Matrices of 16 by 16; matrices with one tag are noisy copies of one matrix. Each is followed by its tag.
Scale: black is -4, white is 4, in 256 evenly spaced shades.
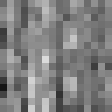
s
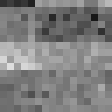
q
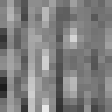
s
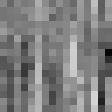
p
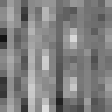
s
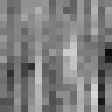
p
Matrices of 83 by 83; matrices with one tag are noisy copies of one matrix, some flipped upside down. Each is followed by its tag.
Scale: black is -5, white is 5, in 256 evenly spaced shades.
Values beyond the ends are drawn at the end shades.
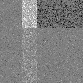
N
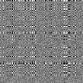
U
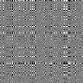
U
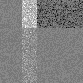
N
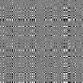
U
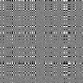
U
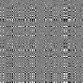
U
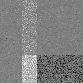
N
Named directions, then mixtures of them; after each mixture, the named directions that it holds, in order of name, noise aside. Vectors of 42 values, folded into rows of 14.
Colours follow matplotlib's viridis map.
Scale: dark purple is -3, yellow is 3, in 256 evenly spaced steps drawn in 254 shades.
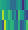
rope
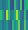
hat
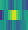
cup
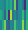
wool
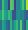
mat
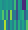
rope, wool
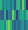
hat, mat, wool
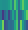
rope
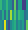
cup, rope, wool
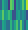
mat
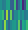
hat, rope, wool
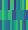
mat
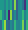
wool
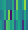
wool
